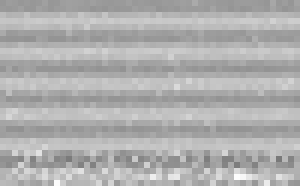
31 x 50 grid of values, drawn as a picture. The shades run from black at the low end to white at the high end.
A horizontal seam about 80% of the way down splits the table, and the top part is calmer. Overall the values sit about 70% of the way up the scale. No overall slope runs across the table. Stripes running across repeat 6 times from top to bottom.
